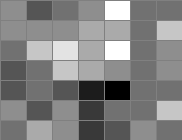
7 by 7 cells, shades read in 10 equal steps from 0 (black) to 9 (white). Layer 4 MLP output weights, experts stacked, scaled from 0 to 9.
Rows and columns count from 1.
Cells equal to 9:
2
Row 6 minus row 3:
1 -4 -3 -4 -5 0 2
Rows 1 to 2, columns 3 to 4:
4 5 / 5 6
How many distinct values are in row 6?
5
